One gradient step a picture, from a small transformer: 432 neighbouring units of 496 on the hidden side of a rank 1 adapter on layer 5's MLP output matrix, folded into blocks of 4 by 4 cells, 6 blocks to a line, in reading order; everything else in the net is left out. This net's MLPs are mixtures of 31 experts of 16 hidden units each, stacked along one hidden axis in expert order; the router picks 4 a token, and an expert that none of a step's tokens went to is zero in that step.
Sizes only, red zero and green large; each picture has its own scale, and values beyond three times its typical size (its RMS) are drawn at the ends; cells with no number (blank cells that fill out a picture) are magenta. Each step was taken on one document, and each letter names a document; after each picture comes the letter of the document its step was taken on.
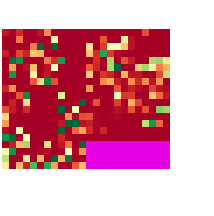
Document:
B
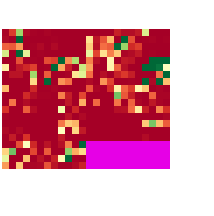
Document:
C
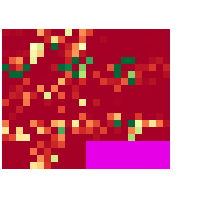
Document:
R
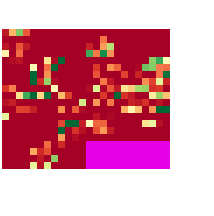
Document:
B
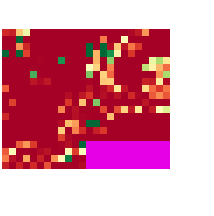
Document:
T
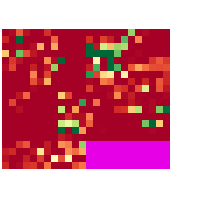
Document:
C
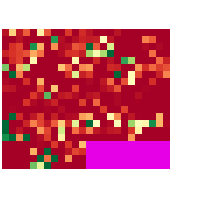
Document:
R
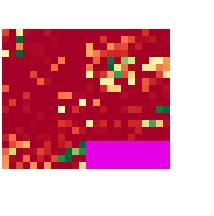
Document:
C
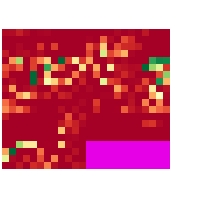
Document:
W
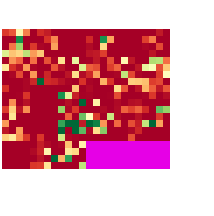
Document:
T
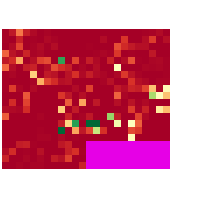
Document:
T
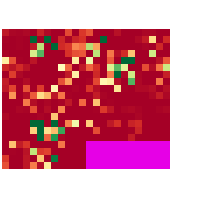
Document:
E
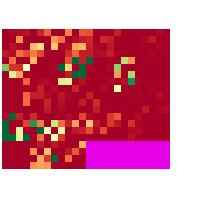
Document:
R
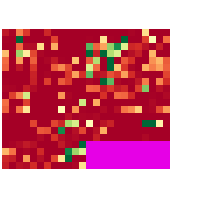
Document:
C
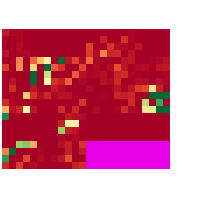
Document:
W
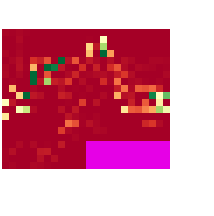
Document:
W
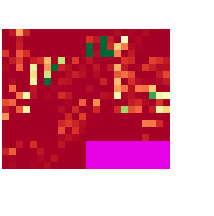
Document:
W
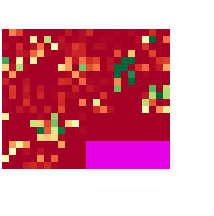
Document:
E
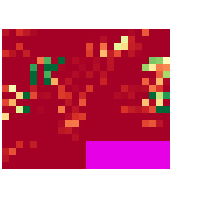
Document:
W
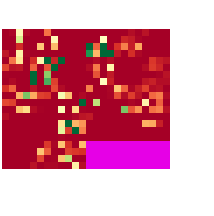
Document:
B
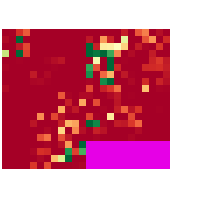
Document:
T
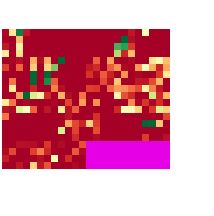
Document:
W
